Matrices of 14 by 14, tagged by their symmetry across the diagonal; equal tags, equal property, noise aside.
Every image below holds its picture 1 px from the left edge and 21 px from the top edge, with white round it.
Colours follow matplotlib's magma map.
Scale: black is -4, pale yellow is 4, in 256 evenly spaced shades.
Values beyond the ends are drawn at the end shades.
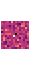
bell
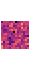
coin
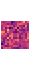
bell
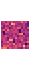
bell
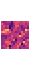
bell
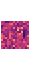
coin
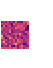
coin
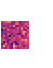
coin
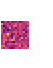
coin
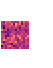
coin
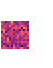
coin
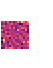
bell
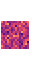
coin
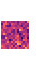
coin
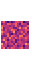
bell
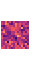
bell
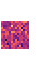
coin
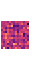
bell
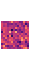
bell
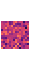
coin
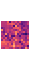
bell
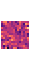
bell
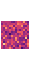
coin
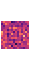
bell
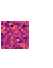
coin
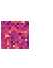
coin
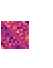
bell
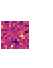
bell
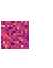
coin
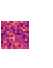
bell
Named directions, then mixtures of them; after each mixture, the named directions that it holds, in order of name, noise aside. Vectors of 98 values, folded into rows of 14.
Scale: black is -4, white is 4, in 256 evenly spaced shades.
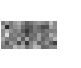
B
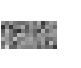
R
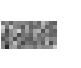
R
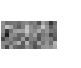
B, R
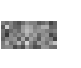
B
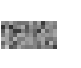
R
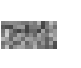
B, R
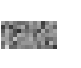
R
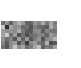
B, R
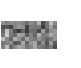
B, R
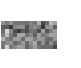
B, R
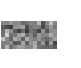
B, R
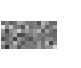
R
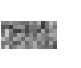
B, R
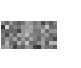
B, R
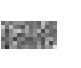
R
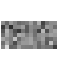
R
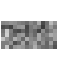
B, R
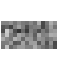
B, R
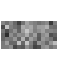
B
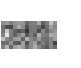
B, R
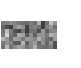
B, R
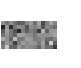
R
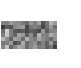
B, R
